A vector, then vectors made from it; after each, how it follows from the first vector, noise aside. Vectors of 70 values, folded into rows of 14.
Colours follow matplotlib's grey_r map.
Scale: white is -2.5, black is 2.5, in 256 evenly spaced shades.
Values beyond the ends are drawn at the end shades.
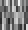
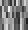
wrapped around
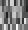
wrapped around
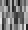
negated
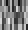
negated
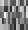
wrapped around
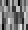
negated
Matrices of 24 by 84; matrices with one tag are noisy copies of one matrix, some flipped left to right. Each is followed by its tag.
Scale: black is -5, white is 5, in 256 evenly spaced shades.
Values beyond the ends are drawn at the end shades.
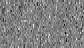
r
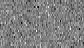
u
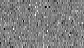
u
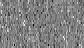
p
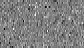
u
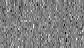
r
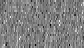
p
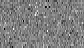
u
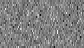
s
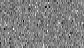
u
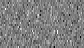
s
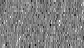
p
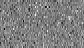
u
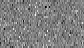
u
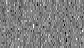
r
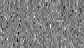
r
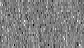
p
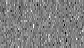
r
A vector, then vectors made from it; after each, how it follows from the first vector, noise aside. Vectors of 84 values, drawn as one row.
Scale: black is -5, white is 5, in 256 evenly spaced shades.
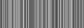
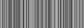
negated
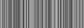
negated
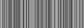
negated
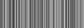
wrapped around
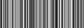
scaled up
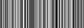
scaled up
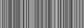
negated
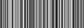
scaled up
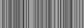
negated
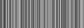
wrapped around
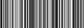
scaled up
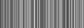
wrapped around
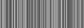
wrapped around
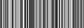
scaled up
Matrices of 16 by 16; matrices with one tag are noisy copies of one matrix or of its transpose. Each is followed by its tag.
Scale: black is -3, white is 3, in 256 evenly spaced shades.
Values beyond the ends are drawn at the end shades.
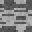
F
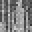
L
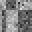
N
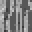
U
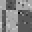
N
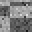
N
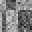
N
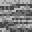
U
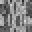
F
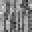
U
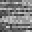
L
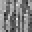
U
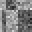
N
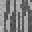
U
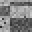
N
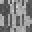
F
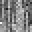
L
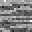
U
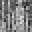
L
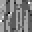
U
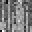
L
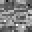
F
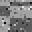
N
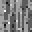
U
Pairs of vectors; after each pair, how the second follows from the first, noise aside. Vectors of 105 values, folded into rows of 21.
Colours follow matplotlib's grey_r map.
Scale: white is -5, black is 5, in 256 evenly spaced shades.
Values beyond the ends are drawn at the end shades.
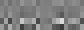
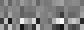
scaled up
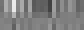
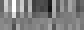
scaled up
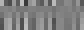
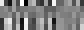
scaled up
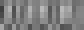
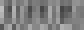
negated
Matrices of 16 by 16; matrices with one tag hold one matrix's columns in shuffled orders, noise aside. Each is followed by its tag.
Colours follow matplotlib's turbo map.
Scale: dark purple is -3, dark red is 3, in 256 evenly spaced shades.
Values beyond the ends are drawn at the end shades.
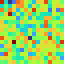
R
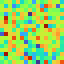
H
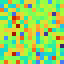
H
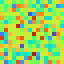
H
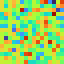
R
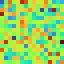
R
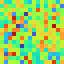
H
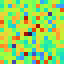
H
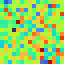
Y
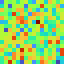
Y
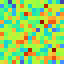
Y
